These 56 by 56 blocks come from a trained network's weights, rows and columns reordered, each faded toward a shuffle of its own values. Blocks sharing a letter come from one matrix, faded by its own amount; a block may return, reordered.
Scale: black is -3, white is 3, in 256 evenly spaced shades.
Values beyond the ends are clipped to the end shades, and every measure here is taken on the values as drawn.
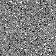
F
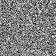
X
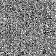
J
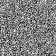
F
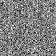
J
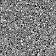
F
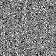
J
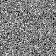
X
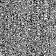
J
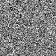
X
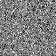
F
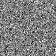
F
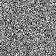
X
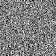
X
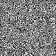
J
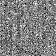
J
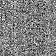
J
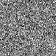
X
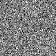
X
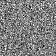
X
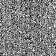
J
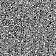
J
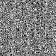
J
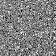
F
